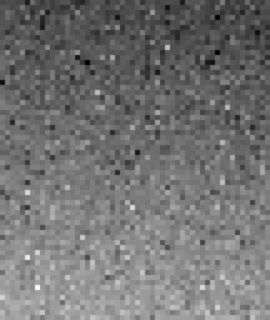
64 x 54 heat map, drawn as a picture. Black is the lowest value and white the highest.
Odd rows or columns: none. Histogram: bell-shaped. Grain: fine. Stripes: none. Slope: up to the bottom.
